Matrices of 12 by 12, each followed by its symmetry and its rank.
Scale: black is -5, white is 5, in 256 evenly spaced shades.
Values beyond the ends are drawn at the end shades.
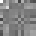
symmetric, rank two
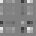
symmetric, rank one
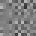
neither, rank two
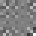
symmetric, rank two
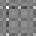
symmetric, rank one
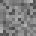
symmetric, full rank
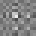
symmetric, rank two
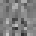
neither, rank two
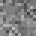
antisymmetric, full rank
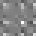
symmetric, rank two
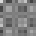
symmetric, rank one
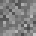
symmetric, full rank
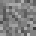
antisymmetric, full rank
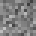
antisymmetric, full rank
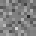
antisymmetric, full rank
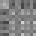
symmetric, rank two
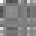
symmetric, rank one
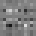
neither, rank two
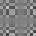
symmetric, rank one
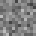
antisymmetric, full rank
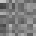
neither, rank two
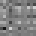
neither, rank two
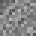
symmetric, full rank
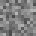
antisymmetric, full rank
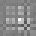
symmetric, rank two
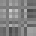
symmetric, rank one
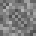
symmetric, full rank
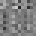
neither, rank two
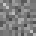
symmetric, full rank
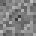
symmetric, full rank
